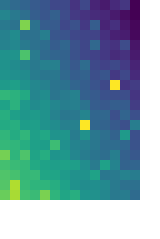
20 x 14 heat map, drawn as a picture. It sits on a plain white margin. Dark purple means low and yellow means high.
There is an overall slope up to the bottom left. The texture is fine-grained noise. Values change most from cell to cell in the middle right. The ninth with the lowest average is the top right.
